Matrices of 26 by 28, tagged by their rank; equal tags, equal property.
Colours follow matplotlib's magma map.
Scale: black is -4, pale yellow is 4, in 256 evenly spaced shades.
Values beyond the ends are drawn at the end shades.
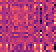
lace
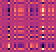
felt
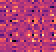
lace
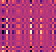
felt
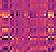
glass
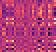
glass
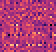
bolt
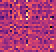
bolt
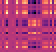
felt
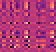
glass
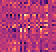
lace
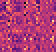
bolt
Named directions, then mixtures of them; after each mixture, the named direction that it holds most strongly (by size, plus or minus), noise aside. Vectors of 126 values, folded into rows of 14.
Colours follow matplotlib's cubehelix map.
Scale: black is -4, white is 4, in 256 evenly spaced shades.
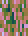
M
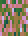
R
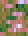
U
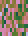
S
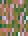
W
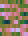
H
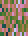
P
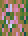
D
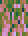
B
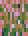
B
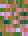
H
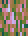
M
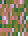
W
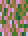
S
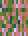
P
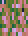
B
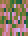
B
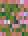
H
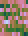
H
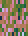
P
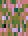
R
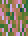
D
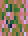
D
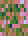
D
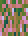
R
